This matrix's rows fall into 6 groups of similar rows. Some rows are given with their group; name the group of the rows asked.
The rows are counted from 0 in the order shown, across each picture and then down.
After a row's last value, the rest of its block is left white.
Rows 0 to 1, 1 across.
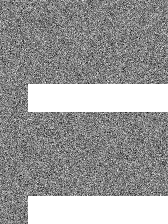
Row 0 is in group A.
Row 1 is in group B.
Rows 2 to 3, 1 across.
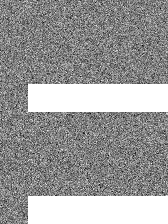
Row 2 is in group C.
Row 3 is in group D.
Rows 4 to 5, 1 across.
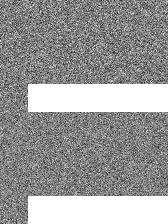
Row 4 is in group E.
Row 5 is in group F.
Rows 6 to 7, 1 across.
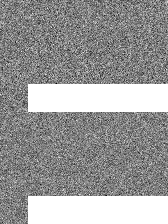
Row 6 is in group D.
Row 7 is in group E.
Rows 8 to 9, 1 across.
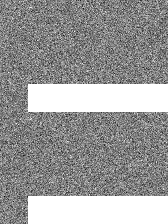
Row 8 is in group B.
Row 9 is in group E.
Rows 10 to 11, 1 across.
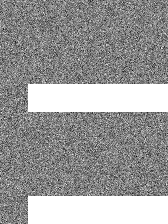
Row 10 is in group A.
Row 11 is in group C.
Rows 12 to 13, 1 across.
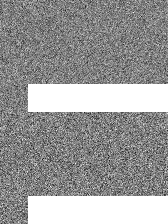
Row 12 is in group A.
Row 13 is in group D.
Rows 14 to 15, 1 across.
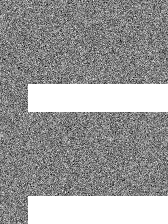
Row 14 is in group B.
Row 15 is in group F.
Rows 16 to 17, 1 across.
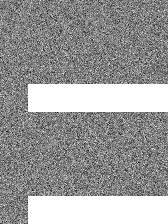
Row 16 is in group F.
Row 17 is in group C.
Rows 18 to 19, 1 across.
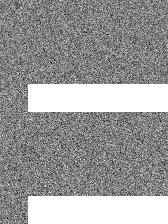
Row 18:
F
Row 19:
B
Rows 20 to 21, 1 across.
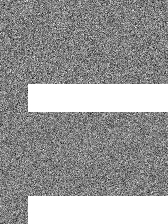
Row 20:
C
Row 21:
A
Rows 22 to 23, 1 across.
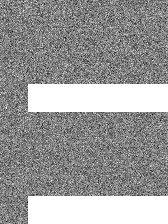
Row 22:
C
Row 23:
C
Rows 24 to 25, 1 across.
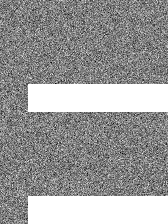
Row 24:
F
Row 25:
D
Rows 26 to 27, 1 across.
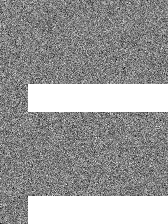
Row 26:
A
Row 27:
C
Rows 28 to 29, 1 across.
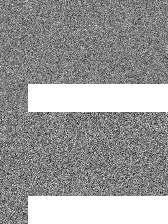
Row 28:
C
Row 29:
D
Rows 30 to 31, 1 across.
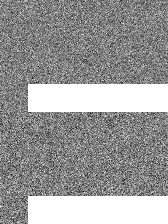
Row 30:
C
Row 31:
A
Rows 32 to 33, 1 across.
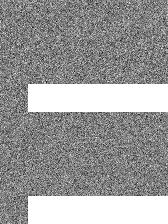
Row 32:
A
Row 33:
C
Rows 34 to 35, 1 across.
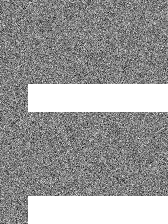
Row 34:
A
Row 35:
F
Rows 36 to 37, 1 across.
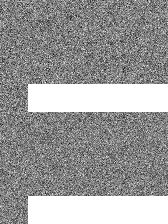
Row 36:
A
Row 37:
A
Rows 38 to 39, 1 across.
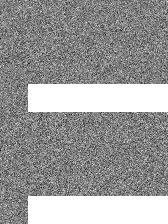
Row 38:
E
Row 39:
E
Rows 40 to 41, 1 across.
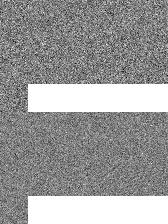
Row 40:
A
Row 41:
D
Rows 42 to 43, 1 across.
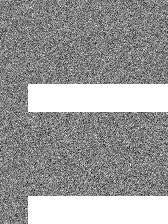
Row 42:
E
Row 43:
E
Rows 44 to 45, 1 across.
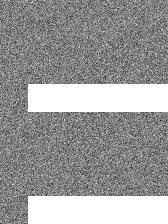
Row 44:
A
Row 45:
C
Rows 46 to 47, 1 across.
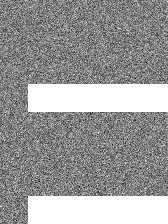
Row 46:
E
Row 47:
A
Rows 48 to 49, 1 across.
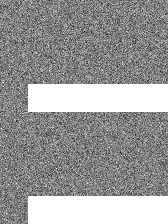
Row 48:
F
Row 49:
B
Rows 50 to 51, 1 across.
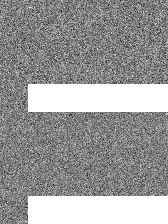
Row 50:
B
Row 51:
D
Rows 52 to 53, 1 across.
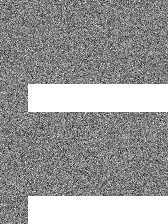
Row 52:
C
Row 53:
C
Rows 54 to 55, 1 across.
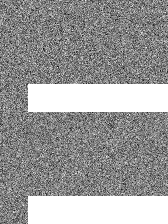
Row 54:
F
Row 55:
A
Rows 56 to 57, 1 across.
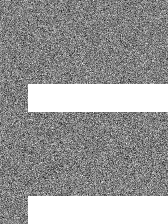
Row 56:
B
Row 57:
B
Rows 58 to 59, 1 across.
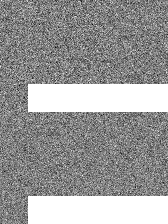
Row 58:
C
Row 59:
B
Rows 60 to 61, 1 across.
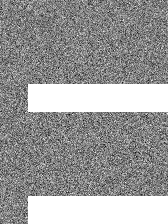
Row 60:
A
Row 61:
E
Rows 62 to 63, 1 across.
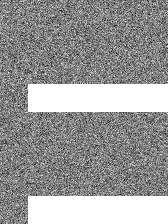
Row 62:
B
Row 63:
E
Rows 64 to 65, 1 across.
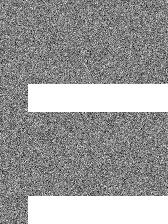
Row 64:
D
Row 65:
A
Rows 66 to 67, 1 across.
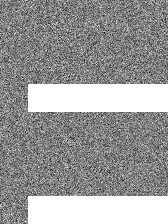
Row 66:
E
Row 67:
F
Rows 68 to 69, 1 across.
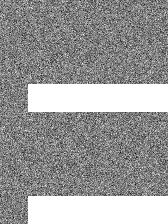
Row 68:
B
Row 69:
B
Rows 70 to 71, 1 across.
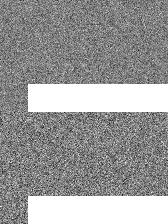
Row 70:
C
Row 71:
A
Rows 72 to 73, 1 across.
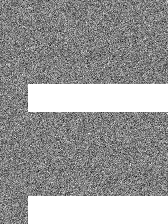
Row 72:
D
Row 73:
E
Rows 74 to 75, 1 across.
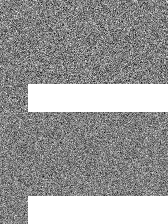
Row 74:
E
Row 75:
B
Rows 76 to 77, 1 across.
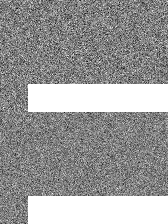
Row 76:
F
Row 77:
A
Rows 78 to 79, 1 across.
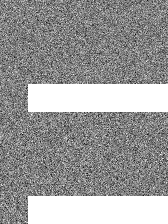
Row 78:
B
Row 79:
F
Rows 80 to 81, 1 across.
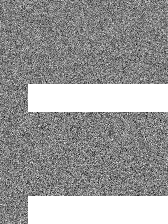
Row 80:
A
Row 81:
C
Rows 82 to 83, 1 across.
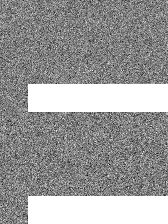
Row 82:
D
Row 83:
D
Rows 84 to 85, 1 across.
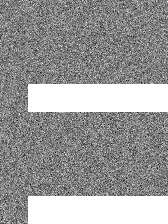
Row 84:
E
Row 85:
F
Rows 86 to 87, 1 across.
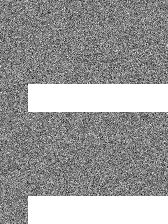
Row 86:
C
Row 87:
E
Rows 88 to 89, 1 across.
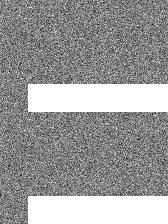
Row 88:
B
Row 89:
B
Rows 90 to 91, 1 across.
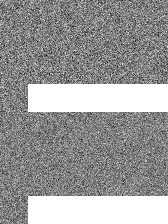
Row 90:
F
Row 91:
A
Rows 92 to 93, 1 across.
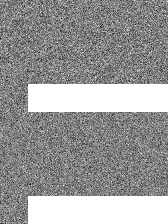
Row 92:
E
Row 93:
F
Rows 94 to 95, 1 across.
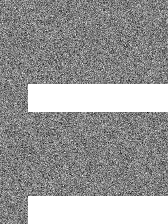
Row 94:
B
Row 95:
B
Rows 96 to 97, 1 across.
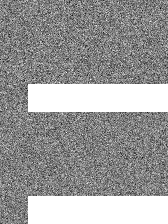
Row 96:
C
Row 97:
B
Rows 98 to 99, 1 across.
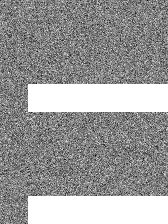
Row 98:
B
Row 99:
E
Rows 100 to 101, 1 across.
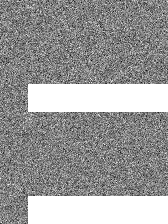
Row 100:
E
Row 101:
C
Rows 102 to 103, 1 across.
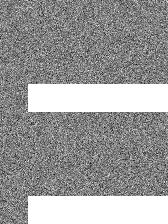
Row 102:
E
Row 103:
D
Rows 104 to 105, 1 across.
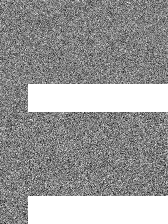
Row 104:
A
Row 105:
D
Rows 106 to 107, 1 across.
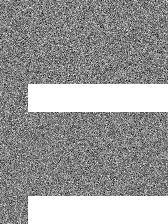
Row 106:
E
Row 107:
C
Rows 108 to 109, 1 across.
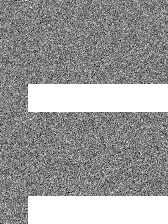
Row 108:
E
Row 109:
E
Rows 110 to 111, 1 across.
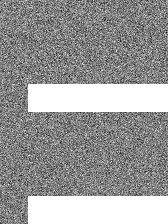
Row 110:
B
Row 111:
B
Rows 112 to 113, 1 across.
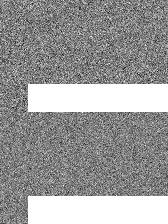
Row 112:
A
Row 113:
F
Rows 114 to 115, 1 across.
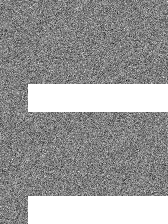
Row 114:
E
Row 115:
A
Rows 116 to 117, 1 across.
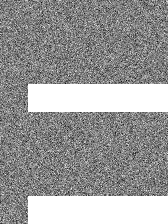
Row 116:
E
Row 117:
F
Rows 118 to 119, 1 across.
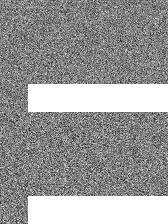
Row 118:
B
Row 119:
F
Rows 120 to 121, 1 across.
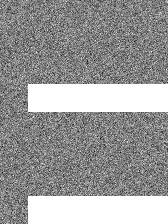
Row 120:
D
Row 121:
E
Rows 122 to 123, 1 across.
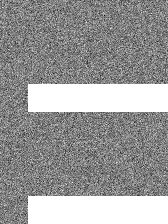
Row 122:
D
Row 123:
C
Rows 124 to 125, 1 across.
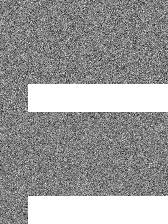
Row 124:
F
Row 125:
D
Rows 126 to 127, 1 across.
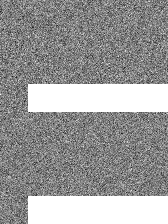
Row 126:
A
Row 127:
E
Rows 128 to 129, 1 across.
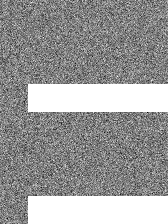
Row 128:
A
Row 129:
B
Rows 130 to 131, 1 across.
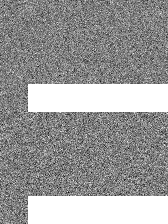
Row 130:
C
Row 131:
E
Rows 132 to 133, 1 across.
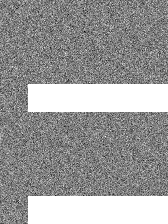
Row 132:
F
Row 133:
F
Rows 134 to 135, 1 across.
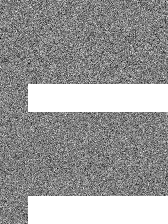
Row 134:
E
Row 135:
D
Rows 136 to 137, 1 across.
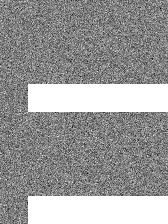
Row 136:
C
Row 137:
C
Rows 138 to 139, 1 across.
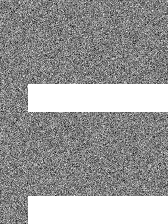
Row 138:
F
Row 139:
F
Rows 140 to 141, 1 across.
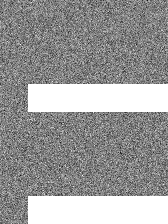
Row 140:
A
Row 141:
B
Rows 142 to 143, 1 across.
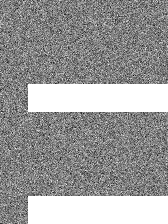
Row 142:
F
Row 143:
C
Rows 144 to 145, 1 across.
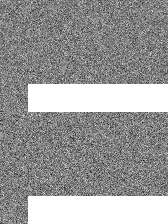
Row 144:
F
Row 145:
F
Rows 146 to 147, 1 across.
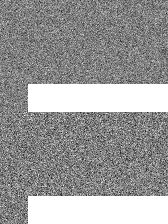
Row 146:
B
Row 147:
B
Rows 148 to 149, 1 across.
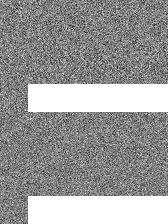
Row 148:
F
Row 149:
E
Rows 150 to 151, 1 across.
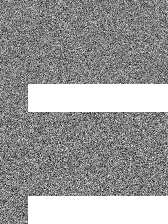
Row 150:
E
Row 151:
D
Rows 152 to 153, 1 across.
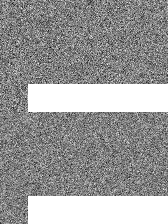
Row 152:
A
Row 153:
E
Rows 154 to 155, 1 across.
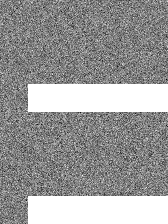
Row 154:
F
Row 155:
B
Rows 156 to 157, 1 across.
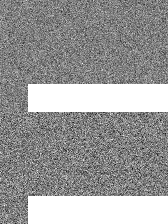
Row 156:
B
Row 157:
C
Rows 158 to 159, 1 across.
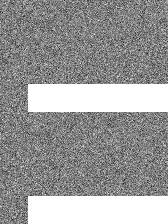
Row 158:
A
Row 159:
A
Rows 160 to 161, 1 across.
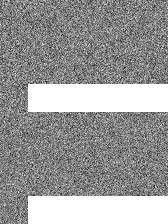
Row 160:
A
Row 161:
C
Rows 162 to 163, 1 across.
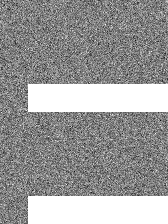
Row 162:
D
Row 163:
C
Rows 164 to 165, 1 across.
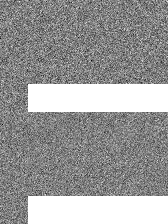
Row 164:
E
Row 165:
A
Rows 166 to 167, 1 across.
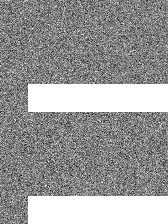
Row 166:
C
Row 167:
B
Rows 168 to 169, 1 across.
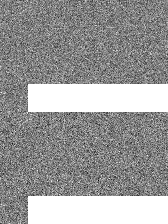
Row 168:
C
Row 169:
C
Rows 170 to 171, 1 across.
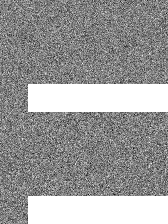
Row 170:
B
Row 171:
D
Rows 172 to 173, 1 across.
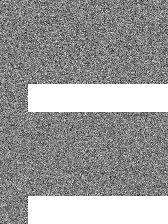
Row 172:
B
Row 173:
C
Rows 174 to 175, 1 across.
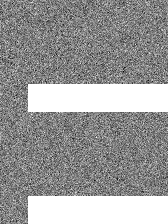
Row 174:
A
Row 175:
F
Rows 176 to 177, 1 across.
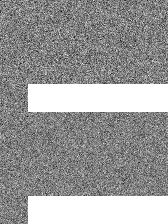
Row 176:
B
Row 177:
A
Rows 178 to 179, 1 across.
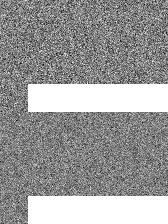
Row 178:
B
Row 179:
F
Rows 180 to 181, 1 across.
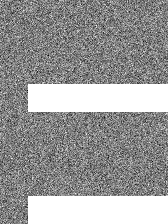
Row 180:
C
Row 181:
D
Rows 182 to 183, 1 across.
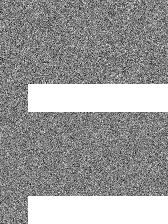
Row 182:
A
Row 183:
F
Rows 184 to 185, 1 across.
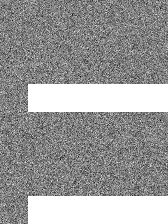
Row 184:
C
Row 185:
C
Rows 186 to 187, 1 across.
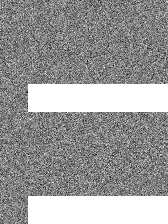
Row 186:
D
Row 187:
E
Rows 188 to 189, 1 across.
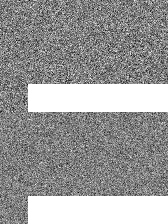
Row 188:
E
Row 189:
B
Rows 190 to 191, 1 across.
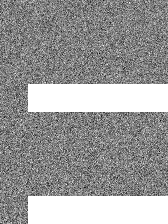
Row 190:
A
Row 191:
C
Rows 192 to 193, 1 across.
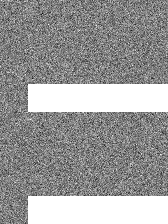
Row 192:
C
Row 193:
E
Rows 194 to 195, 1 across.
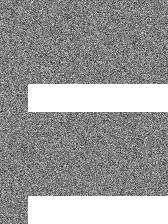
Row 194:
F
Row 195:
B
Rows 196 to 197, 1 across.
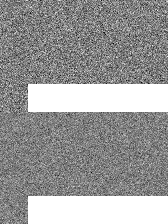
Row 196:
E
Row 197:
E
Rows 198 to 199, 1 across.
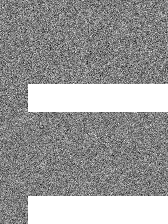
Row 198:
D
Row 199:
E
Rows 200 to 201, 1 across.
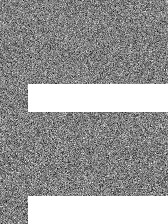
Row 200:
D
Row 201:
D
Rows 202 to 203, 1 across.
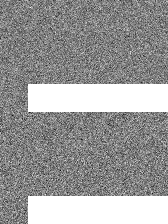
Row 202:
E
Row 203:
A
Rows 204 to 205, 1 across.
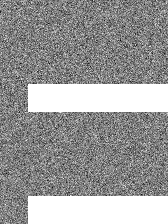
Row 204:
B
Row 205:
E
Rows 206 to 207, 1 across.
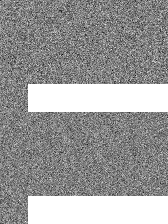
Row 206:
B
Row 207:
F
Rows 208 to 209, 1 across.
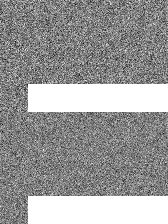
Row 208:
A
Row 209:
A
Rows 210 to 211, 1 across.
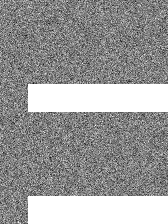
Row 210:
B
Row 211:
F
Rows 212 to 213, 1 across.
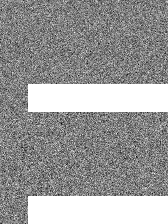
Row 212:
D
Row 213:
B
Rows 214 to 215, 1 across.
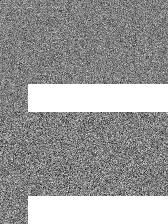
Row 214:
B
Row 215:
E
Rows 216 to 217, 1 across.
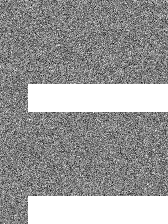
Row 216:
E
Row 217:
B
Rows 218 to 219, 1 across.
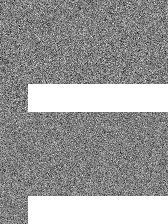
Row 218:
A
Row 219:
B
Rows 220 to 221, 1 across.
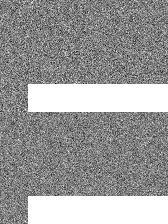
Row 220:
F
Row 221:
F
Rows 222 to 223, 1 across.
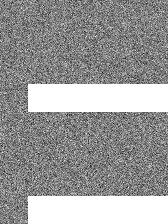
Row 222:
C
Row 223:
D
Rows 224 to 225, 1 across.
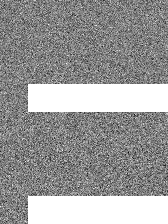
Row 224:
C
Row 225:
D
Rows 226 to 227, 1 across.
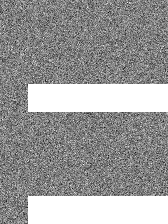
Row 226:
A
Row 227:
D
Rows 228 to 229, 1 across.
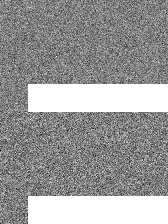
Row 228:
B
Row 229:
E
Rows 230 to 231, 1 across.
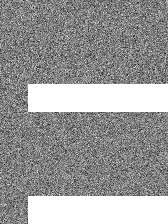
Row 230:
D
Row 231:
C
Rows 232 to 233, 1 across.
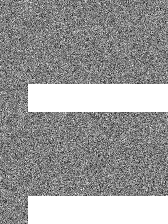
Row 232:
C
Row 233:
D
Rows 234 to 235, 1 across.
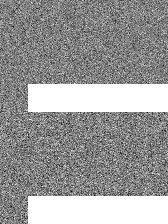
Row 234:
F
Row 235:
B
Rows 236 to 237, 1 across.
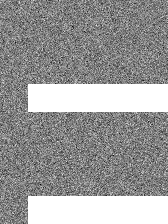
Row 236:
F
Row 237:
E
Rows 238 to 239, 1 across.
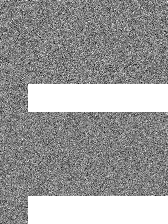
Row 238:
E
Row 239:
D
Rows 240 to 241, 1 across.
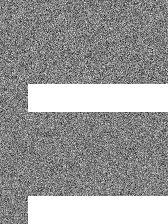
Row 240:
D
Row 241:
B
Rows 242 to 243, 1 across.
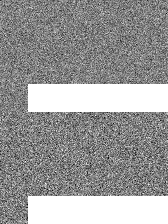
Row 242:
B
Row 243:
D
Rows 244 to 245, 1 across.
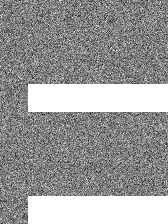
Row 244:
C
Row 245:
D
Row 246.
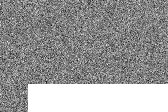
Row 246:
A
